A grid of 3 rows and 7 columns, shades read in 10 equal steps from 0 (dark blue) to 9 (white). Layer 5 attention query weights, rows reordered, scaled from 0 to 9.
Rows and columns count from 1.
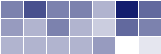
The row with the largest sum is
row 3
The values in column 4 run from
4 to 6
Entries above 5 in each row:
1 3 6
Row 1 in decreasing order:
6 4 4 4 3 2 0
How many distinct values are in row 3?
4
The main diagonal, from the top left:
4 6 6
